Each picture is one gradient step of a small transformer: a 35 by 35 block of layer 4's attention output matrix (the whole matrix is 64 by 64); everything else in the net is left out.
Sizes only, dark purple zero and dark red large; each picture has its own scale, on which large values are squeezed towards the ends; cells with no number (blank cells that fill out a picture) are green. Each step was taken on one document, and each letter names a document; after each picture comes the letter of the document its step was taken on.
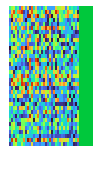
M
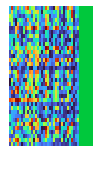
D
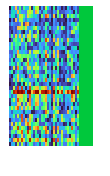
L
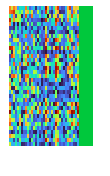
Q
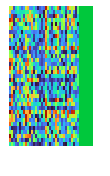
Q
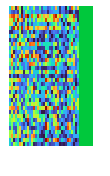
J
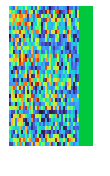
M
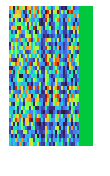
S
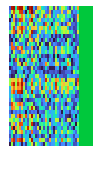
M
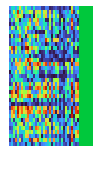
L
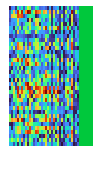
L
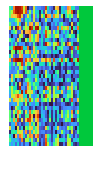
D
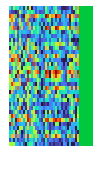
J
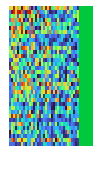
M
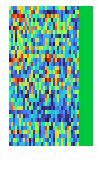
M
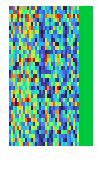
J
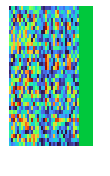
J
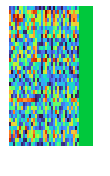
Q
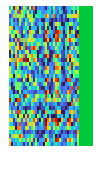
Q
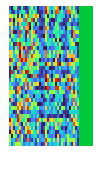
S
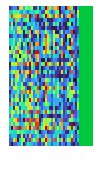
D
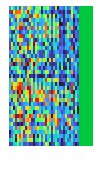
L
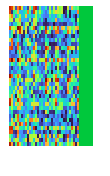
Q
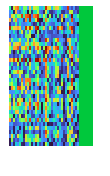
D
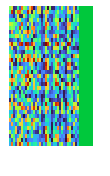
S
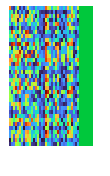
S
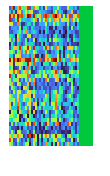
Q
